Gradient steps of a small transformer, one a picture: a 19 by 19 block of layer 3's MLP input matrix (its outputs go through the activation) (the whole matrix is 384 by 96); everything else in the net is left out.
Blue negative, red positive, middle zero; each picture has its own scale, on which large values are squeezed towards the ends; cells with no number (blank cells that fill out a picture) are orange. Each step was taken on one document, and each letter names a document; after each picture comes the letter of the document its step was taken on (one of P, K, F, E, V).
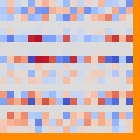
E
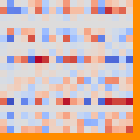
E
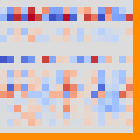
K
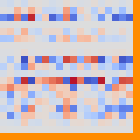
K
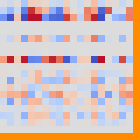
K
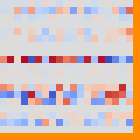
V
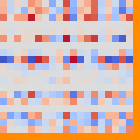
E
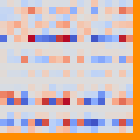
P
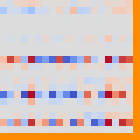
V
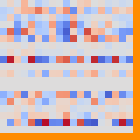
P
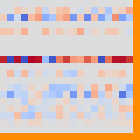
K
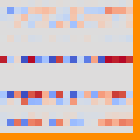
V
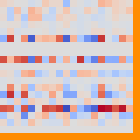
K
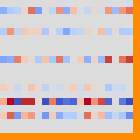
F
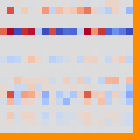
F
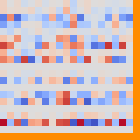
P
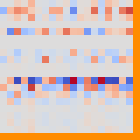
F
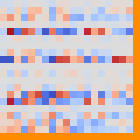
P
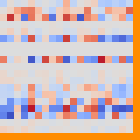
K
